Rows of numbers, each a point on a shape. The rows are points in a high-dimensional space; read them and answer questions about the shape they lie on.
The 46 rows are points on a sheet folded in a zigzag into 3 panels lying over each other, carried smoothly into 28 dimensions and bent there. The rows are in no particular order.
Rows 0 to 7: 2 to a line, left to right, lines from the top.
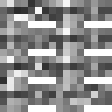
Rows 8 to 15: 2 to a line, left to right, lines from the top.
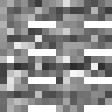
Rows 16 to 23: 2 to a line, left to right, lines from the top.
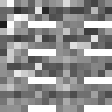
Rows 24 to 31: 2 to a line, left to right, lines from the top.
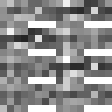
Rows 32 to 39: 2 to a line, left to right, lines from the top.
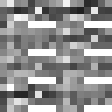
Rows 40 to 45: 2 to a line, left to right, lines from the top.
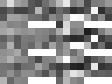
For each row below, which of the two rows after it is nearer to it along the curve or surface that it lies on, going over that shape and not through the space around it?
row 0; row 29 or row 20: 20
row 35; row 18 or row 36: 18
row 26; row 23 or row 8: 23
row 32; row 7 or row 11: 11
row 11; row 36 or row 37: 37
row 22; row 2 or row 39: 39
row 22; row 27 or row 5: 27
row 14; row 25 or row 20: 20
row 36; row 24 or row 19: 24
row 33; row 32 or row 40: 40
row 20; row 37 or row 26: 37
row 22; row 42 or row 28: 42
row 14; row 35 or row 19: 35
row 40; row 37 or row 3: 3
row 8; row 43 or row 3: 43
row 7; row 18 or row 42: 18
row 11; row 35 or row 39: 35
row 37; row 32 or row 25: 32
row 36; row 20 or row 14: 20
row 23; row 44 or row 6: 44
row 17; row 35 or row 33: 33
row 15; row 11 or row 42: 42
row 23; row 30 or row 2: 30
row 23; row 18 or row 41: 18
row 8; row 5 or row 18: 18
